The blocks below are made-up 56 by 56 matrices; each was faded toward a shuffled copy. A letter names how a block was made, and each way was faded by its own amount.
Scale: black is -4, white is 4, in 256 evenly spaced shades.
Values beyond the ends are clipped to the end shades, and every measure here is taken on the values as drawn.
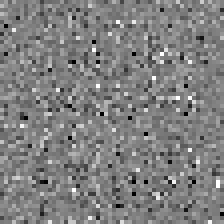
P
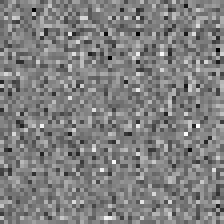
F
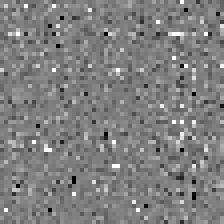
P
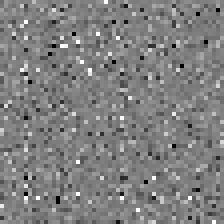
P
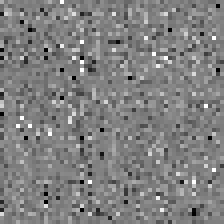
P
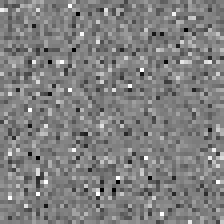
P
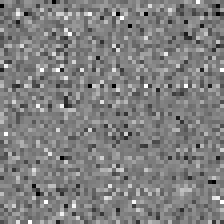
P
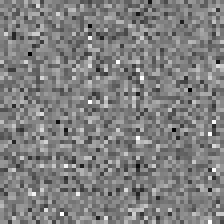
F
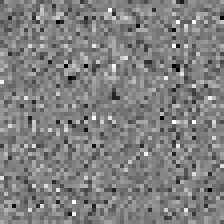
F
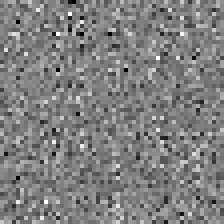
F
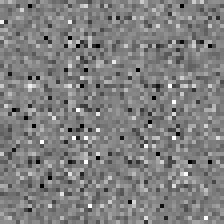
P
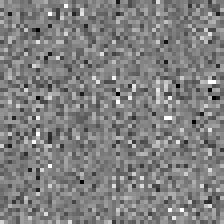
F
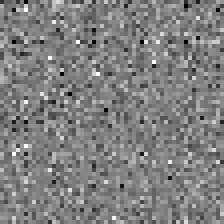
F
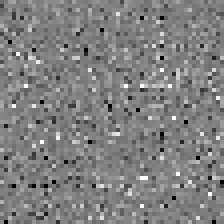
P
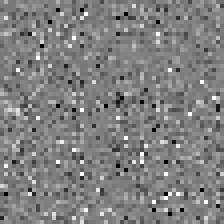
P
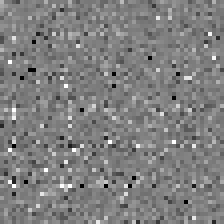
P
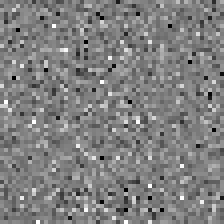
P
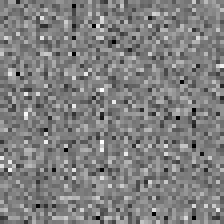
F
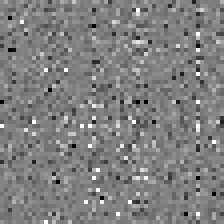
P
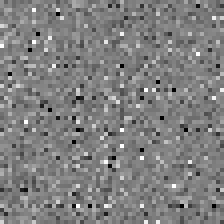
P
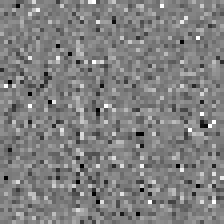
P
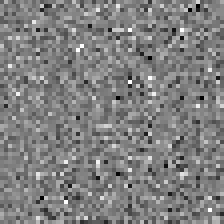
F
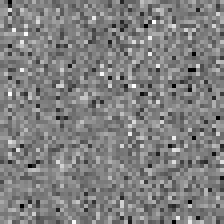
F
